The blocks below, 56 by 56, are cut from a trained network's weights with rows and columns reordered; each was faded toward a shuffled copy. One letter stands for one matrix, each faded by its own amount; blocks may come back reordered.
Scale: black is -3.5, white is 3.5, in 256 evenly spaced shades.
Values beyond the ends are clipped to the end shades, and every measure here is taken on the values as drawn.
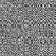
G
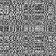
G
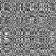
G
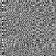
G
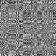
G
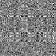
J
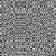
G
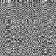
G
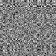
J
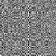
G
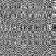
G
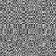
G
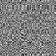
G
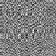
G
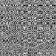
J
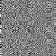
G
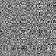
J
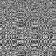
G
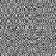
G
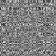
G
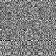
J
